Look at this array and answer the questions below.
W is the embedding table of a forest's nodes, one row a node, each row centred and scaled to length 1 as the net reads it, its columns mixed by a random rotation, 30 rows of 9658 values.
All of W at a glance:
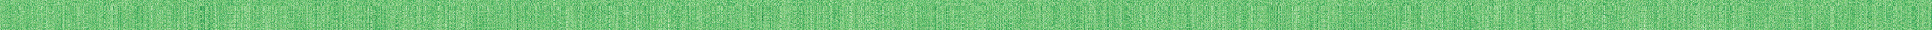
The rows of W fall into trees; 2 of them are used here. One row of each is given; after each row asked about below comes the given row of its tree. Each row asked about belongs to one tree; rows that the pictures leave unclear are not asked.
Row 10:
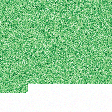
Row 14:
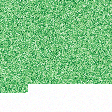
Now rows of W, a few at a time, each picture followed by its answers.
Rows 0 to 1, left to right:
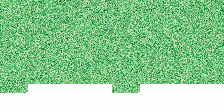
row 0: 14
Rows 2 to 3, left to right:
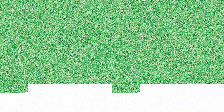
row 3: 14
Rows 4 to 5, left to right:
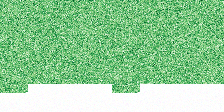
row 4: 14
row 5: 14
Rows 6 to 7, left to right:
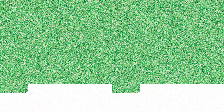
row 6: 10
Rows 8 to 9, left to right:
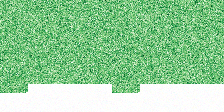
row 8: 10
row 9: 10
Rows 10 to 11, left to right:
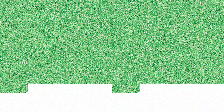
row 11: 14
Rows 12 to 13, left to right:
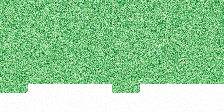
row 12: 10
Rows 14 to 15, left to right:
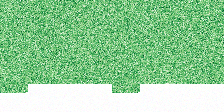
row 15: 10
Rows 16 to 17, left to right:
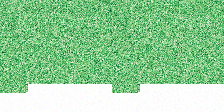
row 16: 10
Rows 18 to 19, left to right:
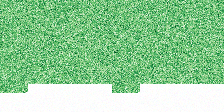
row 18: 14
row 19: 10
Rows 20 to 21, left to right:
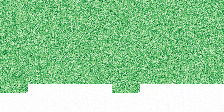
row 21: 10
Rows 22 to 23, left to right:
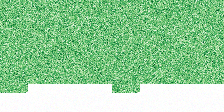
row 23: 14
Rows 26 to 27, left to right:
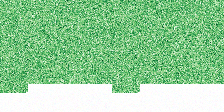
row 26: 10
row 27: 14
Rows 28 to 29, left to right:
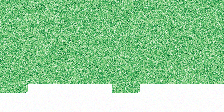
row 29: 10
